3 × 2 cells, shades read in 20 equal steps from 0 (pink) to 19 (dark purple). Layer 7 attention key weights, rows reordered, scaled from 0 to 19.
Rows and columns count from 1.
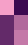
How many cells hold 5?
1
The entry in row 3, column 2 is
5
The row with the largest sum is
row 2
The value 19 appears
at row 1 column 2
